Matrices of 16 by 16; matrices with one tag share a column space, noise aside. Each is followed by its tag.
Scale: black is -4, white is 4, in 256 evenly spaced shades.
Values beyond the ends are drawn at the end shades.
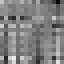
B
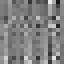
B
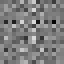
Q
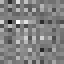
Q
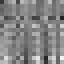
B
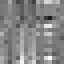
B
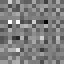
Q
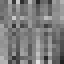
B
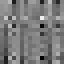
B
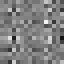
Q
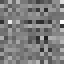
Q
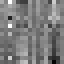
B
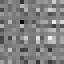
Q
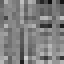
B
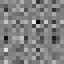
Q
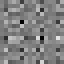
Q
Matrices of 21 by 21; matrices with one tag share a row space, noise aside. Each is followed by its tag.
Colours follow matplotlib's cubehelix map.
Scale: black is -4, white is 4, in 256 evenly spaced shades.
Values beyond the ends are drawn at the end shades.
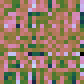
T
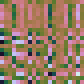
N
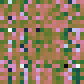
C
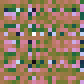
T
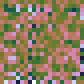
T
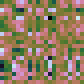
N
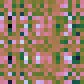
C
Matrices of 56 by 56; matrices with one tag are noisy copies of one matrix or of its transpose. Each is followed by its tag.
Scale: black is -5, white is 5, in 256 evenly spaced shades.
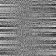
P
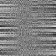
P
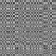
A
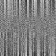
P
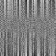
P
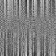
P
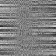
P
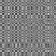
A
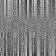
P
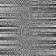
P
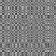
A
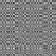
A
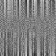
P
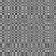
A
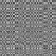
A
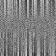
P
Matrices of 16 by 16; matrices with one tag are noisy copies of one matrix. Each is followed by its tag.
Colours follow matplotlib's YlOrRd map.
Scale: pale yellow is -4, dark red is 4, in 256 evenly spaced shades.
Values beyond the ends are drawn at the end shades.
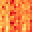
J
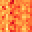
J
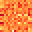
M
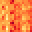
J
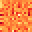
M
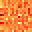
M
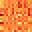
M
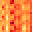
J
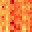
J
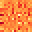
M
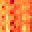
J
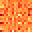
M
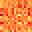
M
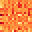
M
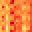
J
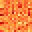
M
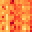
J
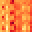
J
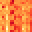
J
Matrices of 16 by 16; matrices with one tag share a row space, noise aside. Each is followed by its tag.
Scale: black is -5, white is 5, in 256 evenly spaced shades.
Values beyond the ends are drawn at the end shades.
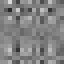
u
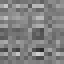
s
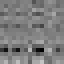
s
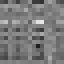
s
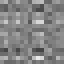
s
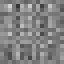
u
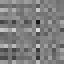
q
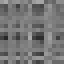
s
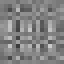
u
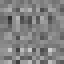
u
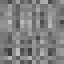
u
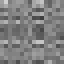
s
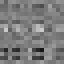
s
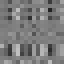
u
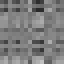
s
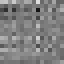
q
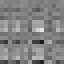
s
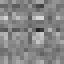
s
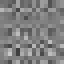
u
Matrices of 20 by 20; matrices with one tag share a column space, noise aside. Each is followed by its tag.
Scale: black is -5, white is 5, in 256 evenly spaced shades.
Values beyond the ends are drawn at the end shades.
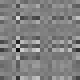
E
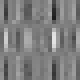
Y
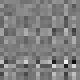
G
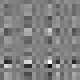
G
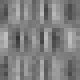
Y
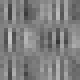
Y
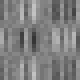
Y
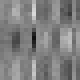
Y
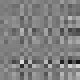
G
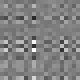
E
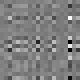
E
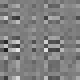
E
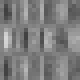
Y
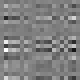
E
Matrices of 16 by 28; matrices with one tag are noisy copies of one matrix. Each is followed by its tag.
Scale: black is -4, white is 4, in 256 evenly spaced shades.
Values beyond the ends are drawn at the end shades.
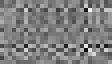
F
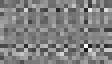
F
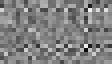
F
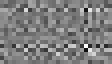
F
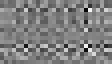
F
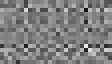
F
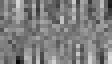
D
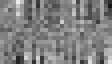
D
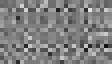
F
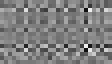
F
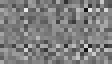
F
